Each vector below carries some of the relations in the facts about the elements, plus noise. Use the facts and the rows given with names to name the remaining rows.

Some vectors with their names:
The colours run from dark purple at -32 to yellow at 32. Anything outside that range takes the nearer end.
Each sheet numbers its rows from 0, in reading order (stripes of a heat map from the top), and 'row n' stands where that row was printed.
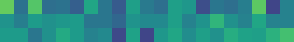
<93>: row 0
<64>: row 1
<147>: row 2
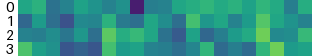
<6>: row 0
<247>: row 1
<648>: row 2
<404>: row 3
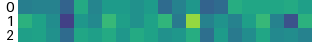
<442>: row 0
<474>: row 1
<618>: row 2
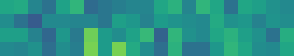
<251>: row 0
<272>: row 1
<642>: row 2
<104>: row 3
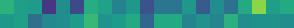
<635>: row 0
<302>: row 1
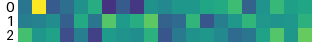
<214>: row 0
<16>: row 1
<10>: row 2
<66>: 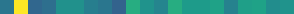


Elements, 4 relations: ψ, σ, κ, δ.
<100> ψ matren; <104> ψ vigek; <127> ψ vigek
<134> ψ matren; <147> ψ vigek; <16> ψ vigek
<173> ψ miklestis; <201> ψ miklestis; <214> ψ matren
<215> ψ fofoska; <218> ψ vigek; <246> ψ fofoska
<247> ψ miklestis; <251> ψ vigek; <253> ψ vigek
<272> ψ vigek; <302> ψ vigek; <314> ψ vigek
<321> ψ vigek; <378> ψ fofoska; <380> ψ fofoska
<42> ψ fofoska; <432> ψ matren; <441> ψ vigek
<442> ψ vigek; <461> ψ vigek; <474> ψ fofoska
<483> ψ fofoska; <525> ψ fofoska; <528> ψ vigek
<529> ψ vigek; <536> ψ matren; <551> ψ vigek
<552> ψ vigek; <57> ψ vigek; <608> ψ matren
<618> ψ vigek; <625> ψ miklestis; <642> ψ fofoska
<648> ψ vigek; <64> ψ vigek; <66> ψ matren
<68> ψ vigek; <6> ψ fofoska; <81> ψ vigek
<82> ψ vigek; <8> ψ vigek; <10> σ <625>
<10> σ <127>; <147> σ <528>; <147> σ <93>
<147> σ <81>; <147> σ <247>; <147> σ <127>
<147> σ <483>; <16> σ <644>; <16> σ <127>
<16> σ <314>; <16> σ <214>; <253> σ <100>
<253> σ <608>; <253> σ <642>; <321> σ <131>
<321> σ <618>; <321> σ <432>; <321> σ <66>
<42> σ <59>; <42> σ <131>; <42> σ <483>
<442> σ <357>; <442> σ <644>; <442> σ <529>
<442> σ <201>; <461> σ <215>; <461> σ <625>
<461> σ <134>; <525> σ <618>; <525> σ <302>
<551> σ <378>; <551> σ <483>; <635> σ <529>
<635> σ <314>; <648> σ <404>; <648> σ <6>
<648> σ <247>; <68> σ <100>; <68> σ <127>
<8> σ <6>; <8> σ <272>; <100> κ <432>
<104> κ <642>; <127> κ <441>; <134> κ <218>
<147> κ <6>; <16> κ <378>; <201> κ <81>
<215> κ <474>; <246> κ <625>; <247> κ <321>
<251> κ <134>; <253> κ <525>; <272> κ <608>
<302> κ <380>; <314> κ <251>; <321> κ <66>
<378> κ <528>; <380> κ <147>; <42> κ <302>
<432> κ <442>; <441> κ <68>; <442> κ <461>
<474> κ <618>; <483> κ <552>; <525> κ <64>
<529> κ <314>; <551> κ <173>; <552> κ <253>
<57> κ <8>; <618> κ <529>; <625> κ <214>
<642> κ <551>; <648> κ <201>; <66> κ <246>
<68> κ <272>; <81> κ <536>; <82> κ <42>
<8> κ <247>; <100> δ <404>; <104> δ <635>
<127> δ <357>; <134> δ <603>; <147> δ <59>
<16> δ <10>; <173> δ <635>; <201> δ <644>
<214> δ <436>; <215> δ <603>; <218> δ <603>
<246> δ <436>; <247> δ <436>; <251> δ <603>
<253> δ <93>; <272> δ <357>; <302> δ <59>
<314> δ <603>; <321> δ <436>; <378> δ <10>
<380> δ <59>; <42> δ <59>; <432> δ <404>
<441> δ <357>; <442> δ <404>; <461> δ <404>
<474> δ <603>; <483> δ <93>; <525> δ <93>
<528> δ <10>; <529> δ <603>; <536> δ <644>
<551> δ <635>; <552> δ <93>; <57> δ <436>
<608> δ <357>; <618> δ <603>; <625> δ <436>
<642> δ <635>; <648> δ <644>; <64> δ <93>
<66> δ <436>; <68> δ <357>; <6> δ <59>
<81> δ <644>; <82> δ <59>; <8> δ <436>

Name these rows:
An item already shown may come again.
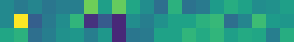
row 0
<104>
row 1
<214>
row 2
<6>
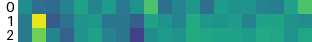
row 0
<68>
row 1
<66>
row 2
<246>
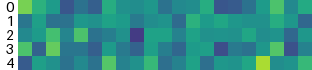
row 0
<131>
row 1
<173>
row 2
<525>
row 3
<93>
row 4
<8>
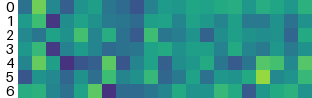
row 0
<246>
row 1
<608>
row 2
<253>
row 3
<608>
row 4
<436>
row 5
<8>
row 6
<218>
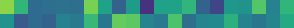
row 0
<59>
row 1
<127>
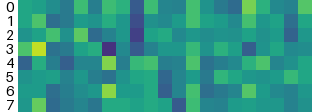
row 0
<42>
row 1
<380>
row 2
<525>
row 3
<134>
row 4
<57>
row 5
<461>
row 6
<82>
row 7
<432>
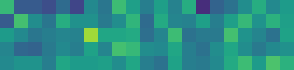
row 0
<357>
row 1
<321>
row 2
<82>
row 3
<441>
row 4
<551>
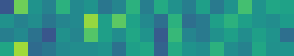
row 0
<321>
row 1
<104>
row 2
<201>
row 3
<536>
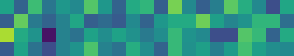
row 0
<483>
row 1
<625>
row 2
<603>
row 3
<247>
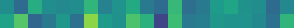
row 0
<552>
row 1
<100>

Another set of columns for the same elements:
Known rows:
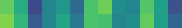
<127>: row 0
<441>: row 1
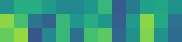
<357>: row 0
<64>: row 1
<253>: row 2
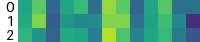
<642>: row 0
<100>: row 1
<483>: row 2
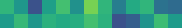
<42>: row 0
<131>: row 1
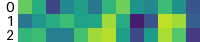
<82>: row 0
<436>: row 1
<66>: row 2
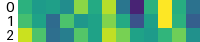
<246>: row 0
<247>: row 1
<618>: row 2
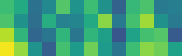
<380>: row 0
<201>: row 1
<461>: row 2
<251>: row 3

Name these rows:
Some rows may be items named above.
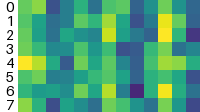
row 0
<253>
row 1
<321>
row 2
<8>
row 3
<6>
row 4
<218>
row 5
<536>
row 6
<246>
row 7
<648>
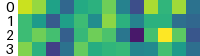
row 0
<134>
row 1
<42>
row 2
<214>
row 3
<302>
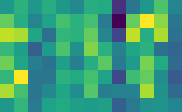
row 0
<10>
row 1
<625>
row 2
<134>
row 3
<42>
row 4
<442>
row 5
<608>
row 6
<272>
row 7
<59>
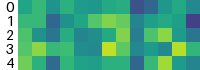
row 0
<93>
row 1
<432>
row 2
<201>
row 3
<603>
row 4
<173>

